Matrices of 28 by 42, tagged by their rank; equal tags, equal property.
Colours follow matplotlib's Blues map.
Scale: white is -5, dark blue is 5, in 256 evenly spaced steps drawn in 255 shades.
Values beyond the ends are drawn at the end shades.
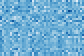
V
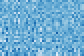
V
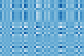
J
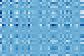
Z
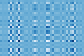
J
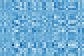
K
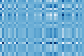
J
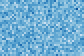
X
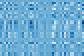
Z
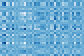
Z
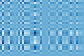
J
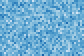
X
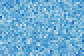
X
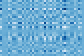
Z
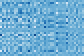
K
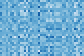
K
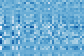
K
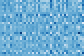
K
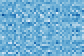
V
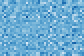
V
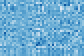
V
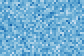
X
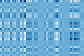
J
